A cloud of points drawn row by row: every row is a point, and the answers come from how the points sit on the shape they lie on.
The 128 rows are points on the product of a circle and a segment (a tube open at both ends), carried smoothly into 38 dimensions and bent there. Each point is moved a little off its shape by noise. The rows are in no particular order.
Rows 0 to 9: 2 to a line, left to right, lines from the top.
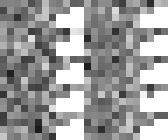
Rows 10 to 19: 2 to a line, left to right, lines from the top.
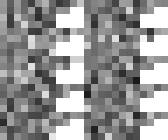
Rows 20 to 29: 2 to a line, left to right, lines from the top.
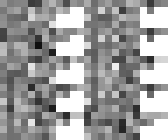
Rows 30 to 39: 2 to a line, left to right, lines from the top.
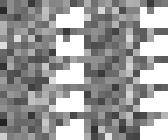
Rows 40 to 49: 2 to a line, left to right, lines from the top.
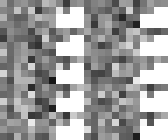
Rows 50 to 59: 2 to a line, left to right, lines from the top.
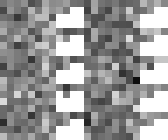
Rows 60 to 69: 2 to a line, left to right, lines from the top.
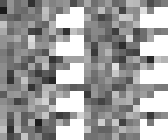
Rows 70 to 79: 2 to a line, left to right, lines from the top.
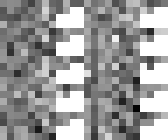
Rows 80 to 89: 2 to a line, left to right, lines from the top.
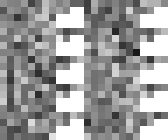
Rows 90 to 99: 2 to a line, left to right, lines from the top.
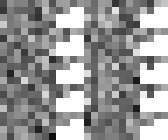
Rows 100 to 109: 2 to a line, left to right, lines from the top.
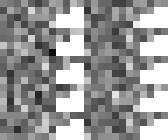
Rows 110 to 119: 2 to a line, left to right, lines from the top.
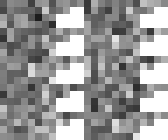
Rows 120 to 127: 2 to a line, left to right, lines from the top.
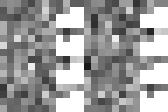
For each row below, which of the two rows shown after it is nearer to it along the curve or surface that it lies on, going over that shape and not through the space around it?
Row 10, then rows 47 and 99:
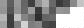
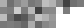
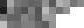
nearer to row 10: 47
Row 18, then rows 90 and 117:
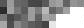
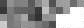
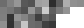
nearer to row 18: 90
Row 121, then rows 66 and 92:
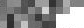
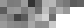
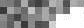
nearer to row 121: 66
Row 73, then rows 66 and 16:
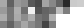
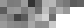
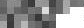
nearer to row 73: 66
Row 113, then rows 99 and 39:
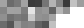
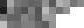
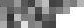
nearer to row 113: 99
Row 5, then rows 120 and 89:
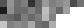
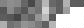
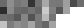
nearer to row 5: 89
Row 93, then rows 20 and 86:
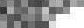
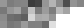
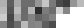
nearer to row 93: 20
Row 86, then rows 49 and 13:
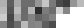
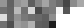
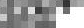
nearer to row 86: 49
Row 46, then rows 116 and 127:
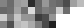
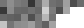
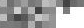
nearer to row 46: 127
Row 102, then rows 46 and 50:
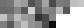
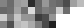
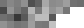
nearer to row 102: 46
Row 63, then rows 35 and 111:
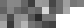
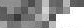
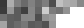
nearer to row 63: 35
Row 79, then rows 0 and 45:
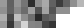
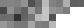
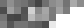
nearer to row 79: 0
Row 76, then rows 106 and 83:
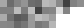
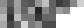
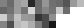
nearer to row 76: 83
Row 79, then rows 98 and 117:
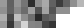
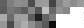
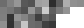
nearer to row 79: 117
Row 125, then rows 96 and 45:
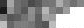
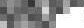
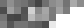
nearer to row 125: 45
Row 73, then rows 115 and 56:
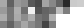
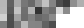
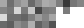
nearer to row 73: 56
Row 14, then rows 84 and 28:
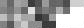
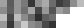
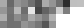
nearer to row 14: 28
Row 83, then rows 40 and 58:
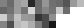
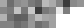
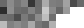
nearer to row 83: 40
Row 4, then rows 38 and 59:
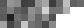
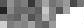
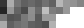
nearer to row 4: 38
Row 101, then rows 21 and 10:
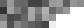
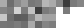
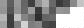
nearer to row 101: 21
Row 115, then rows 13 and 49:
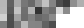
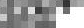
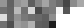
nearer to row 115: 49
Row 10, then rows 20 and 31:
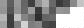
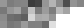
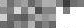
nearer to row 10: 31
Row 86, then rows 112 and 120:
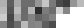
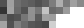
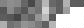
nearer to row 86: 120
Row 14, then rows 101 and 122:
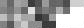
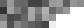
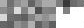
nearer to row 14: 122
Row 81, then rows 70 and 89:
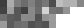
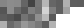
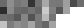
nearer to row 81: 89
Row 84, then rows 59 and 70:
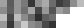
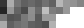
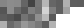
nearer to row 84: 70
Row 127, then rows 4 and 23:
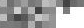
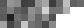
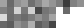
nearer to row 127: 23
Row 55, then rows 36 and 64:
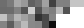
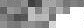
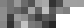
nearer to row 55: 64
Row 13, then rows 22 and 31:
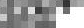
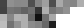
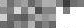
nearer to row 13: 31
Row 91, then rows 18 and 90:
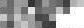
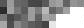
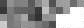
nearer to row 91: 90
